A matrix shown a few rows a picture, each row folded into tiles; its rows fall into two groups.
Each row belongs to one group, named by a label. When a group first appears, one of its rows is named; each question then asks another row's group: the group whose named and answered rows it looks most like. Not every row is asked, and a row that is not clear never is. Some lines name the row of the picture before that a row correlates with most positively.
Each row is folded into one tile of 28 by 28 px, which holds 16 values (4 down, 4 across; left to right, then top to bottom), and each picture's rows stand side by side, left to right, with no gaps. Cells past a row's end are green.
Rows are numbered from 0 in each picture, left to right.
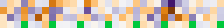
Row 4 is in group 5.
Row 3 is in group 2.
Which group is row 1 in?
5
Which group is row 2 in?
2
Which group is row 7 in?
5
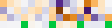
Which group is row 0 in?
2
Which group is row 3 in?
2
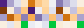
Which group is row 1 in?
2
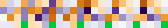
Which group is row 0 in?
5
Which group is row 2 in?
5
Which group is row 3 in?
2
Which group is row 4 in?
2
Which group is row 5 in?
2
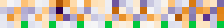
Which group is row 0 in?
5
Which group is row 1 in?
5
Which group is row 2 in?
2
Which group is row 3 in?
2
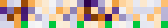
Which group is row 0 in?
5
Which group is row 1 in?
2
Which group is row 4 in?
2
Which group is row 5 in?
5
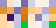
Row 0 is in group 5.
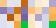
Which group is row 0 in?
5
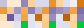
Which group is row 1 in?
5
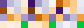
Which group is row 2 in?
2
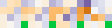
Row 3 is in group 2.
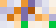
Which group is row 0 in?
5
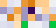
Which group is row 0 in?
5
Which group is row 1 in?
2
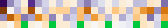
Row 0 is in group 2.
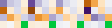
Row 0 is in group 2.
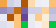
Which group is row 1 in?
5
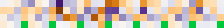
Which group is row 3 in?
5
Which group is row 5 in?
2
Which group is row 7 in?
2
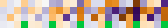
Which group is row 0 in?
5
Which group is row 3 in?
5
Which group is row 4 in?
5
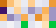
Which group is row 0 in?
2
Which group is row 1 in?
5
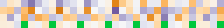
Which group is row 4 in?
2
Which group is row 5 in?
5
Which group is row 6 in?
5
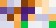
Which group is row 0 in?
5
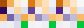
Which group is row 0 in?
2
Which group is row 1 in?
2
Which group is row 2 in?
2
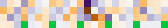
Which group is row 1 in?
5
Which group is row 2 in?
5
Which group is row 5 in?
2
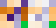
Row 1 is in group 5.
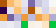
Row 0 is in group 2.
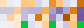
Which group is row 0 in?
5
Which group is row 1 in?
5
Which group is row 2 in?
5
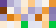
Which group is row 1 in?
5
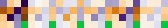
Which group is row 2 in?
5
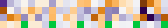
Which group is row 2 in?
5
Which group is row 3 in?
5
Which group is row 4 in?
2
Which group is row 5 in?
2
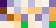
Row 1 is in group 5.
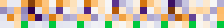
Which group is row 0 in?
5
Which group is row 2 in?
2
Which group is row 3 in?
2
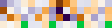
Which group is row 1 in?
5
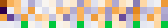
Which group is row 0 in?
2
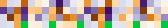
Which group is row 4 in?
5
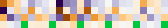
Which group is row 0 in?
2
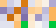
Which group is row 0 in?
5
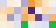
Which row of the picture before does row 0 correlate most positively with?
1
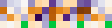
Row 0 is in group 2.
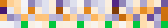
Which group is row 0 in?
2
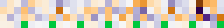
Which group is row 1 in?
2
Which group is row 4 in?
5
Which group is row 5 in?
2
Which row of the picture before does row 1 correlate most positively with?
0
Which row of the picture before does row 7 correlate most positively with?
0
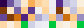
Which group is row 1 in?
2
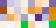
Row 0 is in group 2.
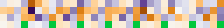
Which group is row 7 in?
5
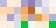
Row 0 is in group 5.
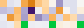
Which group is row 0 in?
5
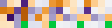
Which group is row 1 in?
5
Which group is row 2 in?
2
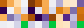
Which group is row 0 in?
2
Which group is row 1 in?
2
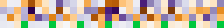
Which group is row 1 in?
2
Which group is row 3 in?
5
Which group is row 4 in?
2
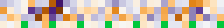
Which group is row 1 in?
5
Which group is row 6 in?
5
